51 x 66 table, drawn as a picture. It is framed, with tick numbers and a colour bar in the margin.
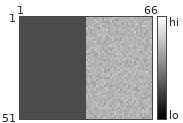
It is made of 1 by 2 panels. Panel 1,1: low, flat. Panel 1,2: high, fine-grained, faint in contrast.
